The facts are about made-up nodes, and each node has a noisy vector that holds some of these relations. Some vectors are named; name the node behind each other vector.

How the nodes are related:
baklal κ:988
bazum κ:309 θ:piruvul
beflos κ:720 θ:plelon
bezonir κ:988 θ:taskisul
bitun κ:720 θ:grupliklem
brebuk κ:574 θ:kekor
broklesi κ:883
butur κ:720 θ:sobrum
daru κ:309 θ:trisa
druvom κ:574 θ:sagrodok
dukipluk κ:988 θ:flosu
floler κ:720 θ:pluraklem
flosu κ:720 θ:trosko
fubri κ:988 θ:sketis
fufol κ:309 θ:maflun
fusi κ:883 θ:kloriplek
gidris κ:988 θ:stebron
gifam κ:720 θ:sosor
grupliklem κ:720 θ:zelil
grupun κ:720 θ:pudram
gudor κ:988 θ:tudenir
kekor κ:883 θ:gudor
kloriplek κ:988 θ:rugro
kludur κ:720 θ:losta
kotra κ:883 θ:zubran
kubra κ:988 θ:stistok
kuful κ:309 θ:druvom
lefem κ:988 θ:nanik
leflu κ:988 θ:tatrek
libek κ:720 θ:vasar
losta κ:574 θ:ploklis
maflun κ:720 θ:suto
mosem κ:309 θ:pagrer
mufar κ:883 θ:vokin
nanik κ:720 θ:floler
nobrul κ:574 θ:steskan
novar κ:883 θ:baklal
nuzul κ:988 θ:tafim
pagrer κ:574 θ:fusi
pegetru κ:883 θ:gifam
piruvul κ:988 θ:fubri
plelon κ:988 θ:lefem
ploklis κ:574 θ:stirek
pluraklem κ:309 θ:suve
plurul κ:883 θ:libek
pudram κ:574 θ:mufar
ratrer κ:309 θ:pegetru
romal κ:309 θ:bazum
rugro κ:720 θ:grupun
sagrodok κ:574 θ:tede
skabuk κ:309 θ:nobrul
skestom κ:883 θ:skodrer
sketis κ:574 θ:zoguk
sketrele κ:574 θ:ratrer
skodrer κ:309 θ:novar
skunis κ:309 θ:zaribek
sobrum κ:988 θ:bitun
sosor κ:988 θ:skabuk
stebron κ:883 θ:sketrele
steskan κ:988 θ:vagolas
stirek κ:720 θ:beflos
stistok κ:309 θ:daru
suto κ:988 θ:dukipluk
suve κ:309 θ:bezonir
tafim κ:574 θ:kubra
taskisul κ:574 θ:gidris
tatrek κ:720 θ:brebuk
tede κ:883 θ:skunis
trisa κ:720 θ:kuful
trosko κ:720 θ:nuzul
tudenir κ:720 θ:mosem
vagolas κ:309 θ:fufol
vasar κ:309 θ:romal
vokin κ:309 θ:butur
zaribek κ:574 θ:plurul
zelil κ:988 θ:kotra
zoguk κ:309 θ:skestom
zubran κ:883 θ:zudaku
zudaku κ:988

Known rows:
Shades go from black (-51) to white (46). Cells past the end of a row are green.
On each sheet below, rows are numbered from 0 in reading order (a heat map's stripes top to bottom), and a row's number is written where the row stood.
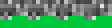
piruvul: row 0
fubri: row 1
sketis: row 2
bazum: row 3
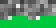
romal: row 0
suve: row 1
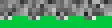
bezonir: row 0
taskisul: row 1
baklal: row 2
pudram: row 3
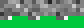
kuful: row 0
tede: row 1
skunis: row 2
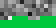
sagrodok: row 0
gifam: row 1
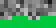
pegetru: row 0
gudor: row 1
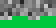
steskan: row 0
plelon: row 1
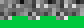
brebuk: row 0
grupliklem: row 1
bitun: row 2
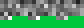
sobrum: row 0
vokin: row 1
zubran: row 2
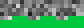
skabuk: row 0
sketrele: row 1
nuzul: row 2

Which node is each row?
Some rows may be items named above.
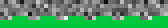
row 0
fusi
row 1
gifam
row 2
fufol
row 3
pagrer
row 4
piruvul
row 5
mufar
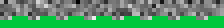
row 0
skestom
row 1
trisa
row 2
kekor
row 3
fufol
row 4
kubra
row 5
nobrul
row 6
fusi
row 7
broklesi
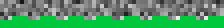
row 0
pagrer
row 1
pegetru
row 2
maflun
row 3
plelon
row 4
tafim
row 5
leflu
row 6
fufol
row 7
zelil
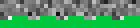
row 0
skunis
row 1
sosor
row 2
kloriplek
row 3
maflun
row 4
zaribek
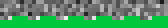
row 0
mosem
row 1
skodrer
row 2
vagolas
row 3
zoguk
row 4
stebron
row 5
plurul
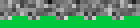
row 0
lefem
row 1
tudenir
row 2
mosem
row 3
gidris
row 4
tatrek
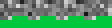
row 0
libek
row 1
kludur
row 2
floler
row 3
ratrer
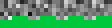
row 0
butur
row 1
gifam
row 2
floler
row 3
nanik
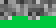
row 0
novar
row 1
fubri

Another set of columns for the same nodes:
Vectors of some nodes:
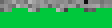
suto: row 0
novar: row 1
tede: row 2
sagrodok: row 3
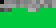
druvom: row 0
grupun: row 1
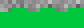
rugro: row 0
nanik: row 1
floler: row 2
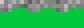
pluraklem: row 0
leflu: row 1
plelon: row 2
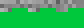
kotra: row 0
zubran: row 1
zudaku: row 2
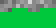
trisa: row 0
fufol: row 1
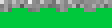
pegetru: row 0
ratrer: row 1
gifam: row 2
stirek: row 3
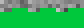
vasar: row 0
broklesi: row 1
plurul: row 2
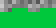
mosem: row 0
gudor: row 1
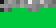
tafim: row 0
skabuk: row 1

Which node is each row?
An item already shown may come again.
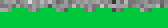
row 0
butur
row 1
stebron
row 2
trisa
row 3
maflun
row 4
brebuk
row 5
libek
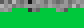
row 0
kloriplek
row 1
tafim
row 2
trisa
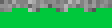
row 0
leflu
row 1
skestom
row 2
bezonir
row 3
kuful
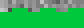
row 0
fusi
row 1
steskan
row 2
leflu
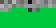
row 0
kloriplek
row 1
tafim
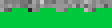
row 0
skunis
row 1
nobrul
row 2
tatrek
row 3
skestom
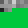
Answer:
sketrele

